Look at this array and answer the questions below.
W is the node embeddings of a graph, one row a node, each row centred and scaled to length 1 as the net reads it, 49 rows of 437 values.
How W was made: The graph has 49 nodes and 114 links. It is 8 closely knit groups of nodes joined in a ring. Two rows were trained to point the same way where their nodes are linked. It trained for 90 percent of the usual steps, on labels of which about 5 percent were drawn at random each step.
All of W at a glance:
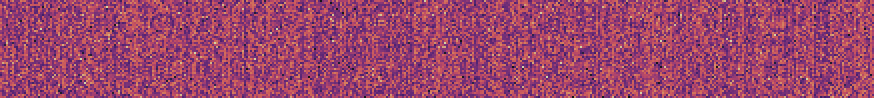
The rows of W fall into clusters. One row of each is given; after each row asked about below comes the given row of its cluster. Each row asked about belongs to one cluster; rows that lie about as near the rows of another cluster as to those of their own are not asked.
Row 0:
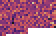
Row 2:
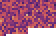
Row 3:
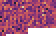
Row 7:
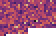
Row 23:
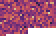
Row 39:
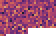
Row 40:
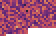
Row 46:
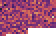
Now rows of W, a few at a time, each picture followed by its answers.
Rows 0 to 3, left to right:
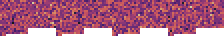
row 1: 46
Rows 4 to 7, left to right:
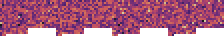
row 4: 46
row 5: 46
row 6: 40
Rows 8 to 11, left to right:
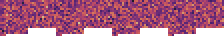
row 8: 23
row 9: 40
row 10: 40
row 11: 39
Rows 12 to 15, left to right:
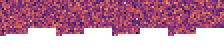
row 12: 40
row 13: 23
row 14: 46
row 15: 7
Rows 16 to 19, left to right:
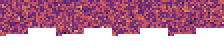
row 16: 23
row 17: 3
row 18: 2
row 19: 46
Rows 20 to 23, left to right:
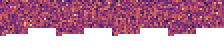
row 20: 0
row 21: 46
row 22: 7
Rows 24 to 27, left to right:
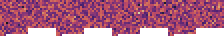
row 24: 2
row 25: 2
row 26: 23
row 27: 0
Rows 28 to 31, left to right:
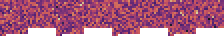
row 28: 23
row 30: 40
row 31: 3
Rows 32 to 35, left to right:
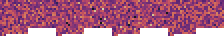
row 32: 7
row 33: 3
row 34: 0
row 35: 3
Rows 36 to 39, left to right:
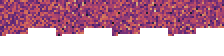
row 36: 0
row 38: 0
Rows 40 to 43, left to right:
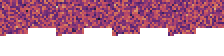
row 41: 3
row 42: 2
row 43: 3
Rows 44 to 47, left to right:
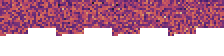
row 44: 23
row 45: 46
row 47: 7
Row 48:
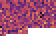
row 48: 40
